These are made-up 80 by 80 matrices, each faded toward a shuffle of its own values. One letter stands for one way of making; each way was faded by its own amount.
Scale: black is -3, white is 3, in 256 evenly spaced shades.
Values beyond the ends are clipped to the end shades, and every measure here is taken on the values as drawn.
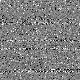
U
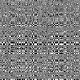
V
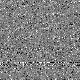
U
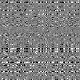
V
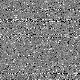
U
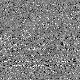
U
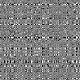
V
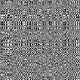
V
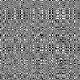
V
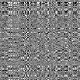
V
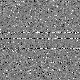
U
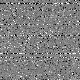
U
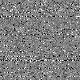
U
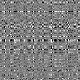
V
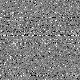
U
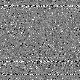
U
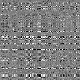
V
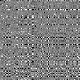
V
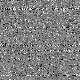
U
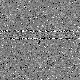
U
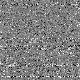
U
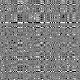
V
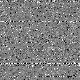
U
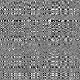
V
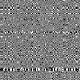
V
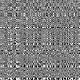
V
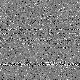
U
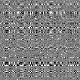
V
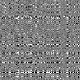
V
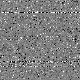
U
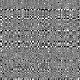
V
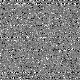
U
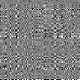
V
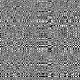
V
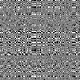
V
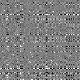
V
